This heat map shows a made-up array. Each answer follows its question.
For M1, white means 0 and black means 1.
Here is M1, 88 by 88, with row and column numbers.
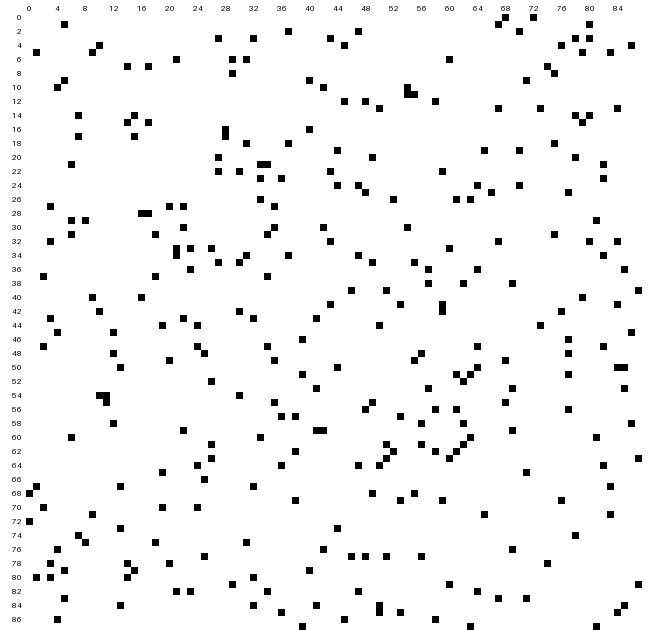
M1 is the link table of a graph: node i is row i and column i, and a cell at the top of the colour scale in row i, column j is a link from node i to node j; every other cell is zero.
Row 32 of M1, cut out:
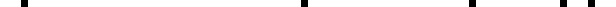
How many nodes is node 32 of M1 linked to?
5
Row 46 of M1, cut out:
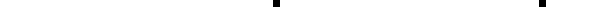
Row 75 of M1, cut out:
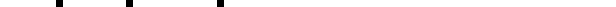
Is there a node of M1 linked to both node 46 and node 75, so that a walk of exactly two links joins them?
no
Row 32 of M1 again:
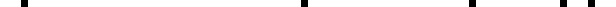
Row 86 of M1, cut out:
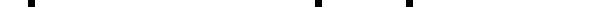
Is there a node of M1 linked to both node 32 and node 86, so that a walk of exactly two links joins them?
no
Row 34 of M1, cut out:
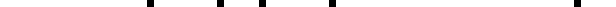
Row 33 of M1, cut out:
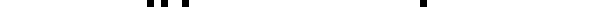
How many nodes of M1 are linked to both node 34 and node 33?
1
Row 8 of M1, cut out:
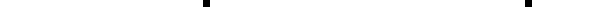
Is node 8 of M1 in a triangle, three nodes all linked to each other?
no
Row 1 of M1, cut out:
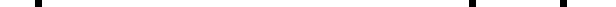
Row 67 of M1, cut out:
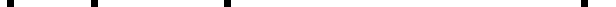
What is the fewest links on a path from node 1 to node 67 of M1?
1
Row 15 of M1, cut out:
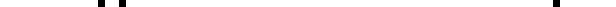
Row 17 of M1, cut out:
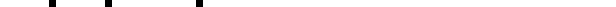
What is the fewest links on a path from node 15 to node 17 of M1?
1
